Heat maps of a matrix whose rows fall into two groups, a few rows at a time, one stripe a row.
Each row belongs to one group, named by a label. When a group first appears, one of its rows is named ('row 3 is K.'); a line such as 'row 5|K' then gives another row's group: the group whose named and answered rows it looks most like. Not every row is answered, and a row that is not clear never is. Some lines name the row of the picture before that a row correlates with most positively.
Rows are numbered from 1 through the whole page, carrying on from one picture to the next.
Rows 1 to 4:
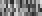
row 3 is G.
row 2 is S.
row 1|S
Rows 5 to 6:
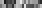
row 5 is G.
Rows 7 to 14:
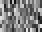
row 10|S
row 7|G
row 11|G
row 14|G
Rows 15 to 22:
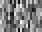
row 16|G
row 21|G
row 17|S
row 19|S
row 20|G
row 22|G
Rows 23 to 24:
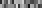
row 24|G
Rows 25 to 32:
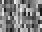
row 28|G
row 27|G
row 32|G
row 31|S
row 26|G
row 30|G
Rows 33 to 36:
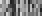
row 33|G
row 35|G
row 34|G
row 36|G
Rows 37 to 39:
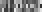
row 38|G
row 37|S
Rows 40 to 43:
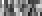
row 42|S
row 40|S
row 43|G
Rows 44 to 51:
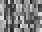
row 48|G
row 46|G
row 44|S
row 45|G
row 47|S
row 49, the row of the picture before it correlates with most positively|40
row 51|S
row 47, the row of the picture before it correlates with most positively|41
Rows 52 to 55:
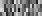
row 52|S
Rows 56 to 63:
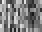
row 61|S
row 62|G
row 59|S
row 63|G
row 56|S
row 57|S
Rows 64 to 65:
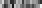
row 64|G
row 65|S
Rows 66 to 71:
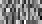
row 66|G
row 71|S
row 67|S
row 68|G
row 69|G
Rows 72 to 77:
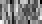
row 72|G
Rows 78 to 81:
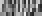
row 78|G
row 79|G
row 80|G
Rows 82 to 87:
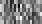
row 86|G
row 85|S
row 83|G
